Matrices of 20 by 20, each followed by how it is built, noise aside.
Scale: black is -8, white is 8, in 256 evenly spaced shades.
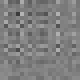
low rank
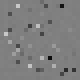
sparse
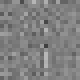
low rank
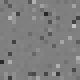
sparse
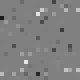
sparse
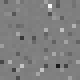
sparse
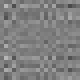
low rank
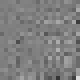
low rank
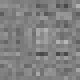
low rank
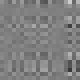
low rank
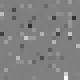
sparse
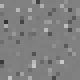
sparse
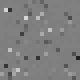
sparse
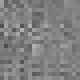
low rank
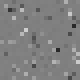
sparse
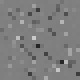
sparse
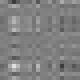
low rank
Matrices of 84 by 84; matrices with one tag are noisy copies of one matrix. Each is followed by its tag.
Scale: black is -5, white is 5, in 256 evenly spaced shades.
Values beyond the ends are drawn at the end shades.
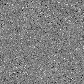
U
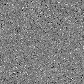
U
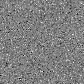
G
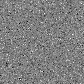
G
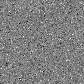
G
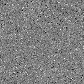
U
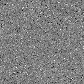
U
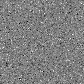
G
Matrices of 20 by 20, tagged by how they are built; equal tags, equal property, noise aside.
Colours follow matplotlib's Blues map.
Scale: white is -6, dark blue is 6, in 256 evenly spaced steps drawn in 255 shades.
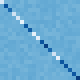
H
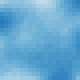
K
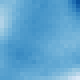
K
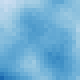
K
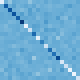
H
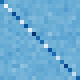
H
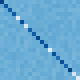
H
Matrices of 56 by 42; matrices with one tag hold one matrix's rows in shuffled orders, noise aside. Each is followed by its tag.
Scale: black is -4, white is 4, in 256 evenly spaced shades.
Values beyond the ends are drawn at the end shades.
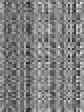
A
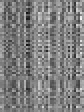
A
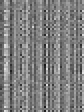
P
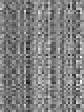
A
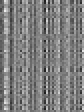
P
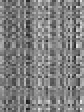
A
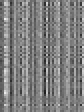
P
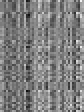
A
